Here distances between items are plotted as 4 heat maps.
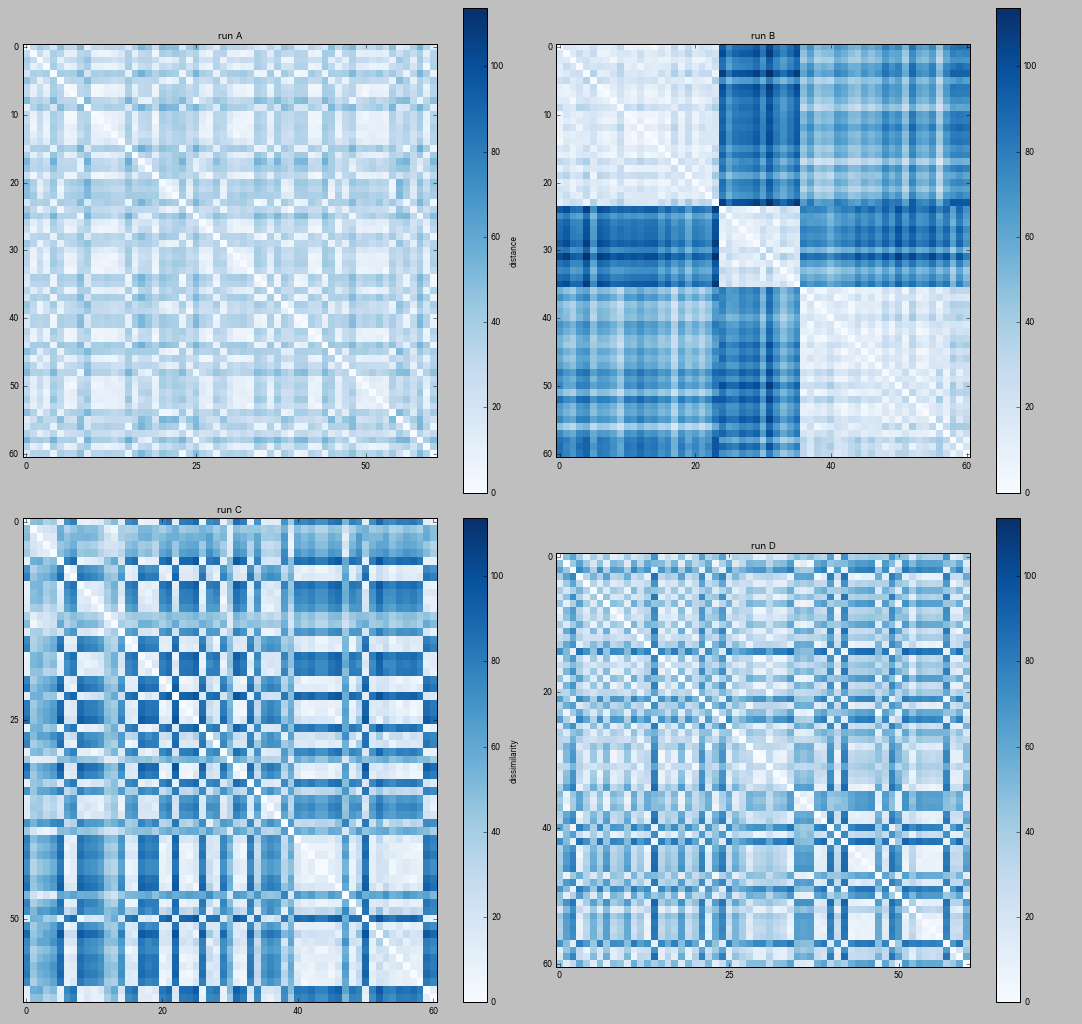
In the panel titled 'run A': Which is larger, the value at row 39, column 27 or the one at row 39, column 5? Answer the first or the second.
the first
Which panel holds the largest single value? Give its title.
run B
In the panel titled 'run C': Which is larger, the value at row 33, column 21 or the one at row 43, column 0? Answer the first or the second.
the first
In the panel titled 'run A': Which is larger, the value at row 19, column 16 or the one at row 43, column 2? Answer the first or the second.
the second
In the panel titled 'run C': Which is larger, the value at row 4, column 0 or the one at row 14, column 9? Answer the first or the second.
the first
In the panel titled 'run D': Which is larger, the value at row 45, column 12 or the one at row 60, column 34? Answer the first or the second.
the second
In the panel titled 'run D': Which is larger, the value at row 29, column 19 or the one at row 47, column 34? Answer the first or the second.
the second
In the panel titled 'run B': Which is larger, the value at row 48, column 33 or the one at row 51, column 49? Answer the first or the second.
the first
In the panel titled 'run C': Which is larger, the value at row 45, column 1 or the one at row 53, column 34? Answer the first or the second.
the first
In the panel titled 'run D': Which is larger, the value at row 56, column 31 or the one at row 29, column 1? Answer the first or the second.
the second
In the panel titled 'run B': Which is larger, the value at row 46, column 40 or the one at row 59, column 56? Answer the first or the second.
the second
